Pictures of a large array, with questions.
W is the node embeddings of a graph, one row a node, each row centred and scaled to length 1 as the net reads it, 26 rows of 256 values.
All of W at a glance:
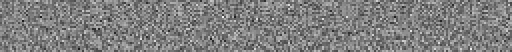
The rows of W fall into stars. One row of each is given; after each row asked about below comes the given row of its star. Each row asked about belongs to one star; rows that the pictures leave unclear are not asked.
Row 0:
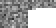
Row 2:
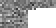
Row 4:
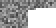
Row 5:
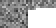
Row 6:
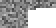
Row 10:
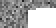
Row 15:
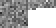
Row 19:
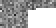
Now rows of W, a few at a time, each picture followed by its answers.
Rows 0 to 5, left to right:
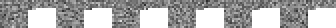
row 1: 6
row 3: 19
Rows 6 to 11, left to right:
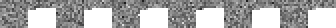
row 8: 10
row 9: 4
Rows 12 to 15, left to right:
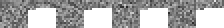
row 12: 10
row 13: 2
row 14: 19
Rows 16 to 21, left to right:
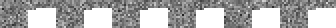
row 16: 15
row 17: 15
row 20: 2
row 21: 4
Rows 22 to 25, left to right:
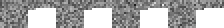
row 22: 10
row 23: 0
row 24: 0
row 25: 15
